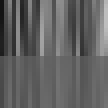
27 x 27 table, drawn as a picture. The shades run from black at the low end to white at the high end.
The grain runs up and down. On average the colour sits 40% of the way up the scale. Values change most from cell to cell in the top left. The bottom part is calmer, past a seam about 50% of the way down.
